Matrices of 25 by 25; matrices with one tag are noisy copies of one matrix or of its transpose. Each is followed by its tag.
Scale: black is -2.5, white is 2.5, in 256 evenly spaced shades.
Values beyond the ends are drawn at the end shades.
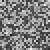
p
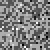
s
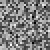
p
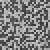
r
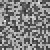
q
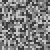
q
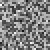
q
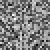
s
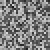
p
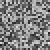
s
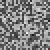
s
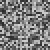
s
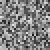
p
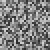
p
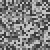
s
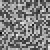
r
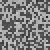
q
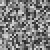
p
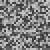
p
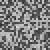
s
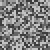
p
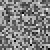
q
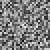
r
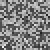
p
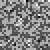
p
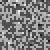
q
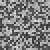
p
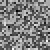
p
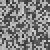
p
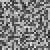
r
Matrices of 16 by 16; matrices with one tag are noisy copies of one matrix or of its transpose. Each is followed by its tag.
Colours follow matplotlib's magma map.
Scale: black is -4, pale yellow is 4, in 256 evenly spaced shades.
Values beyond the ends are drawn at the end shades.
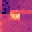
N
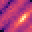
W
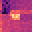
N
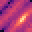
W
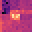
N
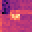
N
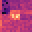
N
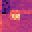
N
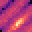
W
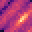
W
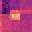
N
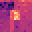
N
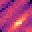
W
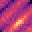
W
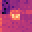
N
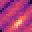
W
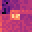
N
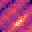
W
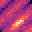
W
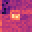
N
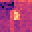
N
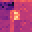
N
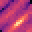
W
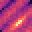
W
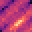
W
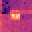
N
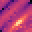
W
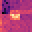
N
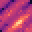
W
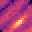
W
